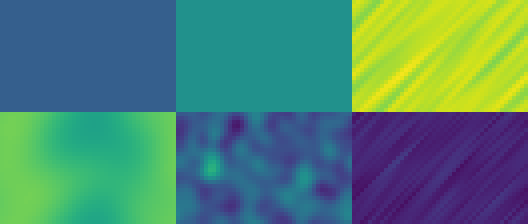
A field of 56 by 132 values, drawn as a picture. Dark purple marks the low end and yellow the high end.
It is made of 2 by 3 panels. Panel 1,1: low, flat. Panel 1,2: middling, flat. Panel 1,3: very high, slanting up to the right, faint in contrast. Panel 2,1: high, smooth. Panel 2,2: low, blotchy. Panel 2,3: very low, slanting up to the right, faint in contrast.
